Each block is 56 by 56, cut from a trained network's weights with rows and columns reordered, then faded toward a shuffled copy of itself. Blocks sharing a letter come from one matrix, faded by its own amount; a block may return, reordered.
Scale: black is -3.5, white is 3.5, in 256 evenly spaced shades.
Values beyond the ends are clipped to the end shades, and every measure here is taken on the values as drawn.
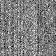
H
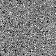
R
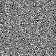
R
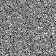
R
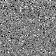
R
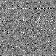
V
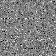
R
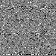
V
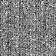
H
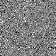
R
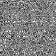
V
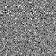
V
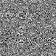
V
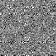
V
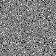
R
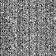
H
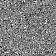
R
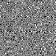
V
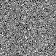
R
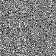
R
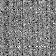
H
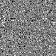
V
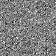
R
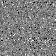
R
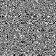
V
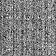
H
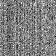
H
